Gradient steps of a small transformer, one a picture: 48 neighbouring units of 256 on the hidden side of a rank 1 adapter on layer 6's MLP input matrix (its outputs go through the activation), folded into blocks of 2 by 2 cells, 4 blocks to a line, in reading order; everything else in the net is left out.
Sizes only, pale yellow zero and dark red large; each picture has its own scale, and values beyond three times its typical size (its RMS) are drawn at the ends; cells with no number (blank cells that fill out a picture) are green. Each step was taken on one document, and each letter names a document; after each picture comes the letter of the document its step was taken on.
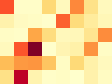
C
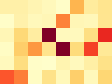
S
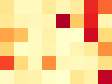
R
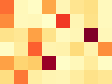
R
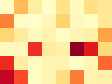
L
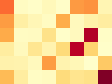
L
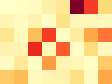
S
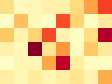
S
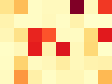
S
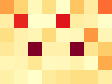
L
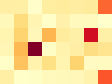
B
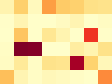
B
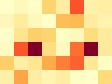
C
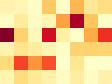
R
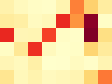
R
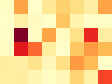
B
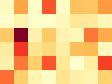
B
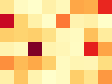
R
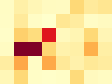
C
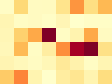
S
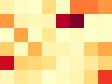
R
